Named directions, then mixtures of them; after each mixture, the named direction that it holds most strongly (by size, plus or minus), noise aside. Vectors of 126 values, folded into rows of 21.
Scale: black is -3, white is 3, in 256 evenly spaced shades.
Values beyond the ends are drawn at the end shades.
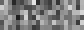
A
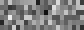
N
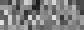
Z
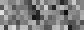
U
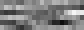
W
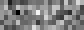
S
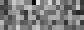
A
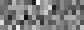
N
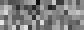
Z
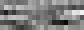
W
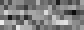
W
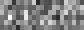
A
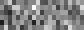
Z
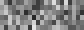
Z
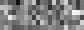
A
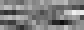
W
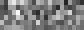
S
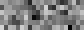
U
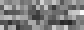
W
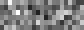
S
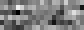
W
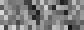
U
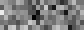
U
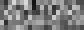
Z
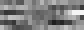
W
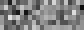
S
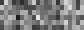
A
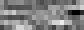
W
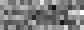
W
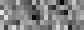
U
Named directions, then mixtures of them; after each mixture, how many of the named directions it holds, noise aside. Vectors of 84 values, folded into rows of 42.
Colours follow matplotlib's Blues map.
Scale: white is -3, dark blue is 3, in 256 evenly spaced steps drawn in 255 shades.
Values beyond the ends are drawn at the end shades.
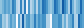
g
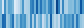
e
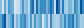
one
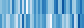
one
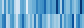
two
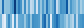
two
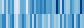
two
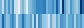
two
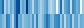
two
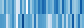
two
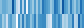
one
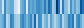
two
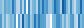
one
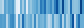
two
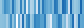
one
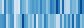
two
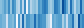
one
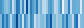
one
